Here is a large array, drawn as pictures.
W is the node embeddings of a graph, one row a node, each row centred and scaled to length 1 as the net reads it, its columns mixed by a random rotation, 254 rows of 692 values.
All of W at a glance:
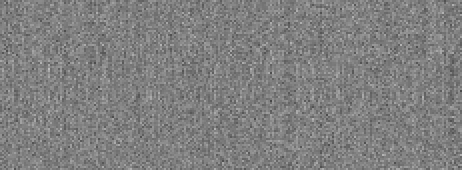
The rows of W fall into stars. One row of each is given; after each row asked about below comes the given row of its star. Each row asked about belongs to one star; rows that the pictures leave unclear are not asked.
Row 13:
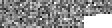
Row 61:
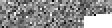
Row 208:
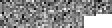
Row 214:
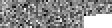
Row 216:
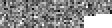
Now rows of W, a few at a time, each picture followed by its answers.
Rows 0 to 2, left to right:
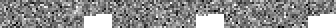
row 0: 214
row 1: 208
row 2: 61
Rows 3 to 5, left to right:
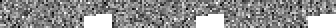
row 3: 214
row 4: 13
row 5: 13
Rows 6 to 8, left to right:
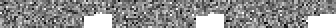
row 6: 216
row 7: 208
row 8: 13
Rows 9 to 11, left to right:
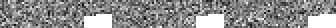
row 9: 13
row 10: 208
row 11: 216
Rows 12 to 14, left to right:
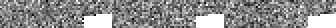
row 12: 61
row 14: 214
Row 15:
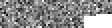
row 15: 13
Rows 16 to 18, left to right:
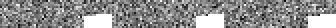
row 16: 214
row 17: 214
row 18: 13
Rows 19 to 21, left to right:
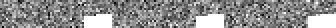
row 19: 13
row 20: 216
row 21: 214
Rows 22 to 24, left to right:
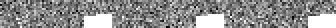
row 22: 216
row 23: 214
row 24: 216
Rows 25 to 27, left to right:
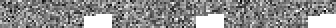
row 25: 216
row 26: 13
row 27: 61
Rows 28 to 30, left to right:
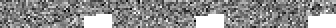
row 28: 208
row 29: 216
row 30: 216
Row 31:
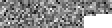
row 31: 214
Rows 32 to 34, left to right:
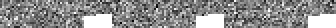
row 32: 214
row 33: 208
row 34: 208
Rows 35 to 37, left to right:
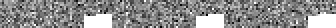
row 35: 13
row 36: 61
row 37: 208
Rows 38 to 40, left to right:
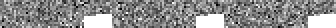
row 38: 13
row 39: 214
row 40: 214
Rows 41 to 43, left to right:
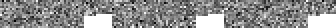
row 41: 208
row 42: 13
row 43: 208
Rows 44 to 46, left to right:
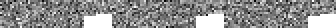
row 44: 216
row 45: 61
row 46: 61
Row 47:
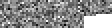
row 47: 214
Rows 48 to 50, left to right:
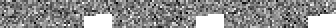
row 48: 216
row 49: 216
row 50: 61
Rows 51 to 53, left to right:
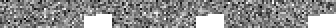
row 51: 208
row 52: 208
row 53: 214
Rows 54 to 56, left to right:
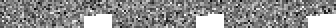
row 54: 208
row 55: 208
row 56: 61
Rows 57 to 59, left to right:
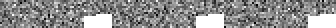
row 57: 13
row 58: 214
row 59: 208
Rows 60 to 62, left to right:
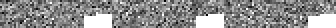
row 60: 208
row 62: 216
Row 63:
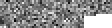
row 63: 208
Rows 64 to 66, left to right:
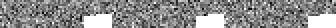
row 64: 214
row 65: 216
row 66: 216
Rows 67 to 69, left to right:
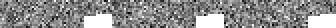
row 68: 216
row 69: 13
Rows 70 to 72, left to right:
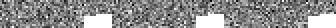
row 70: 13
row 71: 208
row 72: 216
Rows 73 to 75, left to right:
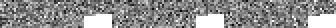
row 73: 208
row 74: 208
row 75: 13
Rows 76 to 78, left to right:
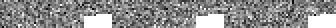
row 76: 13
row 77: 208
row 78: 208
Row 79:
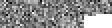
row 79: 208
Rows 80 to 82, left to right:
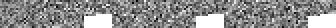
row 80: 208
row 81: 61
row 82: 61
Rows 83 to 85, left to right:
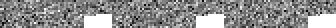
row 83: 208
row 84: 208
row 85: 214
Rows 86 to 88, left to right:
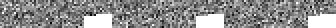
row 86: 61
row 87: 214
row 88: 208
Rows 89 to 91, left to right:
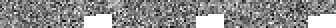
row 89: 214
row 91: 13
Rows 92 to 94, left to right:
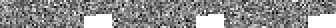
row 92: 214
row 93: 13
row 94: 13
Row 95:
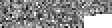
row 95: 13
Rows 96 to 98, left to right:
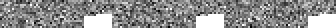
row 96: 61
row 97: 214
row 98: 216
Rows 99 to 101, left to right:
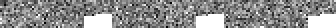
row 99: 216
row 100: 214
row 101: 13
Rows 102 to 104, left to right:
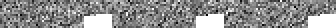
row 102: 214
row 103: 61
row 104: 61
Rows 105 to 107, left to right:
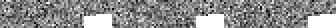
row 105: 214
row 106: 61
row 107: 214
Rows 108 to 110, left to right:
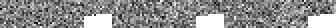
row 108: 61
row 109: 214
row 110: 214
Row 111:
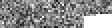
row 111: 214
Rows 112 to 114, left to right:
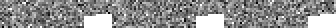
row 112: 13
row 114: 214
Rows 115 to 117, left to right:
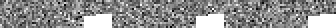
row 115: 214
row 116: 61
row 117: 208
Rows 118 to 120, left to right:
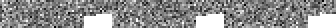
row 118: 61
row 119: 216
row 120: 208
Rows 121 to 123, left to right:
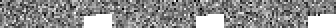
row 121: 214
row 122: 216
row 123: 61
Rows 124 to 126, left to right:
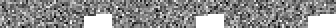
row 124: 216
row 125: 214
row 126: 214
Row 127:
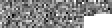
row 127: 216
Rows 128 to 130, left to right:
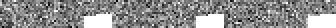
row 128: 13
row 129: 214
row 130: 208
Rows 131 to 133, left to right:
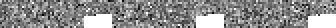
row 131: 13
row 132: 13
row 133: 61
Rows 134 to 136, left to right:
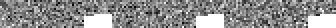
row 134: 216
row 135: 214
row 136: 13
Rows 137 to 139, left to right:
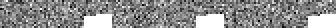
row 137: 61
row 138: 208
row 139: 61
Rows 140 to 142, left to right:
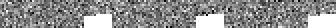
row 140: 61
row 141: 61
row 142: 208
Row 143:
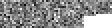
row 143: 214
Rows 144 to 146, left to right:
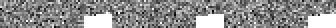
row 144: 61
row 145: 61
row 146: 61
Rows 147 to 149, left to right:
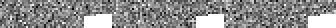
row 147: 214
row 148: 61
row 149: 61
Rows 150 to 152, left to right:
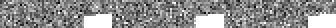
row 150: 214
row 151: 214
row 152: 216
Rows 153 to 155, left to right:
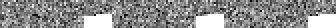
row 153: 61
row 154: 214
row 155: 216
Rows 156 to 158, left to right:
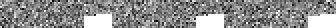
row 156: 13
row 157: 61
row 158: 208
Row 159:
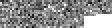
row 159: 208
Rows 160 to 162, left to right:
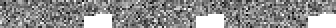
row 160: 216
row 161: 208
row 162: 216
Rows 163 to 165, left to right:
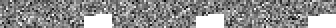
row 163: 216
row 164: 61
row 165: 216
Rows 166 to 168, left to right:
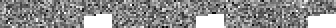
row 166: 214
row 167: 214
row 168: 214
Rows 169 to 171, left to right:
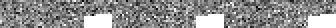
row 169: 216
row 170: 214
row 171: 208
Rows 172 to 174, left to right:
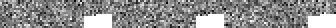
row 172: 13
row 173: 61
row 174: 216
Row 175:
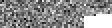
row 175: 208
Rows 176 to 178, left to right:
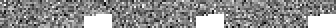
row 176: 208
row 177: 61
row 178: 13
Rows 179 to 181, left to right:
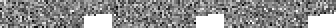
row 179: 61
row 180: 13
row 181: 61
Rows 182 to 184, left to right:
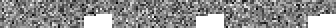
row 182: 61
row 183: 216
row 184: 13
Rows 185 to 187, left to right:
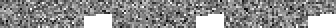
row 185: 208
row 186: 13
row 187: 13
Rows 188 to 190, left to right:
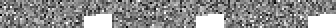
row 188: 214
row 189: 208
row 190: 216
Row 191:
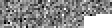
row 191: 208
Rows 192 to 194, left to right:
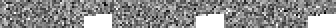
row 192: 214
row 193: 214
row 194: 61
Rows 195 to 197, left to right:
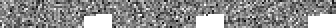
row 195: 214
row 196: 61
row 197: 208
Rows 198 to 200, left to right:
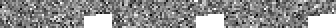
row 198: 214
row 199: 13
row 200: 61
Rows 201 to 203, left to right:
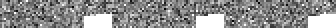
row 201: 214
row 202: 13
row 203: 216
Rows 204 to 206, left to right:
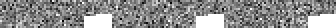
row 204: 216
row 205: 214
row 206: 214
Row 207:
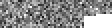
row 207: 13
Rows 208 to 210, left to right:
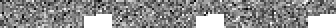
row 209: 216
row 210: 13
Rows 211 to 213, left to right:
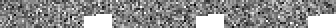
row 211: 214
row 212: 13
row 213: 214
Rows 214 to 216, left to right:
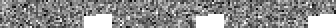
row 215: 208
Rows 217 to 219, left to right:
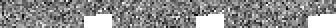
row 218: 61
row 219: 214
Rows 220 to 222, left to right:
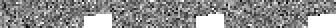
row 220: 216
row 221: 61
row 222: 61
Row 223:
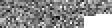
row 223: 216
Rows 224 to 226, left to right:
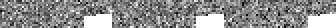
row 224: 61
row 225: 13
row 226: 61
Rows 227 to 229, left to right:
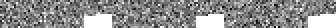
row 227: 208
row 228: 13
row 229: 214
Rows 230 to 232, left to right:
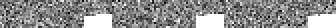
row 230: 216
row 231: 208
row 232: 214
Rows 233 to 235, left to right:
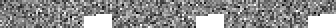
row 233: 214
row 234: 13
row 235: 61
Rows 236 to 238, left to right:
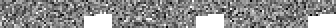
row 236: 216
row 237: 214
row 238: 216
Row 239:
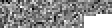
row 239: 208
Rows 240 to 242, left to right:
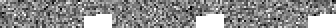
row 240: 13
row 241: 216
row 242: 208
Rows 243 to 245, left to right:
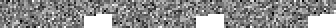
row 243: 208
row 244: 208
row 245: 61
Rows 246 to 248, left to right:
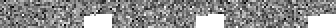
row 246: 214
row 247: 208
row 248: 13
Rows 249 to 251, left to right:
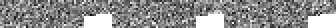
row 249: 216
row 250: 216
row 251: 61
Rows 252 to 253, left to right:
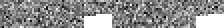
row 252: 13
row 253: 214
